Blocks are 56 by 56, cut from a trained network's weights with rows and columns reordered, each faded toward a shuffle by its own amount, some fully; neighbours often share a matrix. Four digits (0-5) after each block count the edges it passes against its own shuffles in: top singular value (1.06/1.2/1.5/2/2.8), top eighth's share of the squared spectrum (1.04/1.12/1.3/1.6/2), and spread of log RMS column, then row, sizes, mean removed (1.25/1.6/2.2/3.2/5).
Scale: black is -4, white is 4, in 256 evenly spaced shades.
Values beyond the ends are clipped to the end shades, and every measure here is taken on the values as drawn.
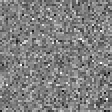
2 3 1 1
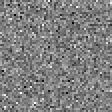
0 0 0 0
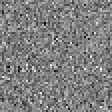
2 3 1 1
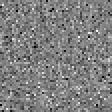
0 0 0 0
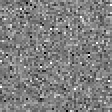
1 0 0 0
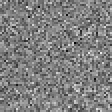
2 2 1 0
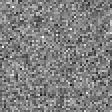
0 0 0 0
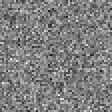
2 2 0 0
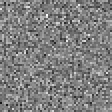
0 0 0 0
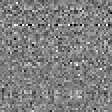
4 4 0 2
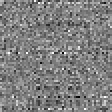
3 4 1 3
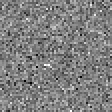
1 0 0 0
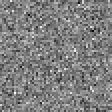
0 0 0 0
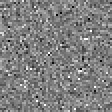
0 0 0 0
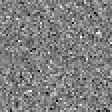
2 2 0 1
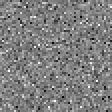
1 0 0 0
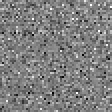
2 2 0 1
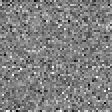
3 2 0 2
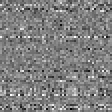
4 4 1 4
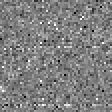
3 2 0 1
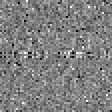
3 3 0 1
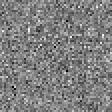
1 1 1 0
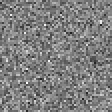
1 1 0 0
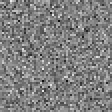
0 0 0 0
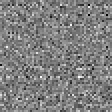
3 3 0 2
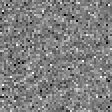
2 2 0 0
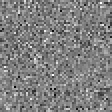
3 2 0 2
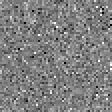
1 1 0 0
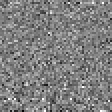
2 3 1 2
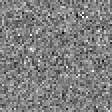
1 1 0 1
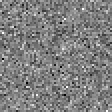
0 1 0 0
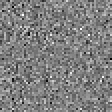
3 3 1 2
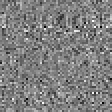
3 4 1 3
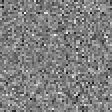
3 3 1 2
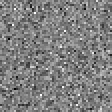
1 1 0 0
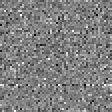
3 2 0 2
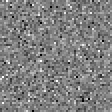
2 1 0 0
